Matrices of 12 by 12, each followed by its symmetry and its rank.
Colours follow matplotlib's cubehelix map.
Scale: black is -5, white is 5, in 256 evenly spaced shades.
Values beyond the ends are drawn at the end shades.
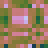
neither, rank two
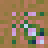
symmetric, rank two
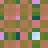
symmetric, rank one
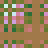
symmetric, rank one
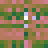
neither, rank two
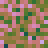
neither, full rank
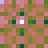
symmetric, rank two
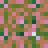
symmetric, rank two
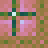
symmetric, rank two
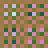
symmetric, rank one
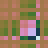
symmetric, rank one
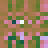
neither, rank two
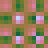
symmetric, rank one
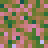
neither, full rank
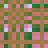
symmetric, rank one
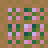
symmetric, rank one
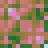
symmetric, rank two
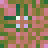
symmetric, rank two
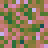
neither, full rank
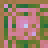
symmetric, rank two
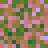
neither, full rank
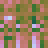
neither, rank two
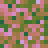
neither, full rank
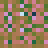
neither, rank two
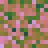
neither, full rank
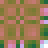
symmetric, rank one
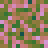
neither, full rank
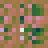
neither, rank two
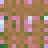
neither, rank two
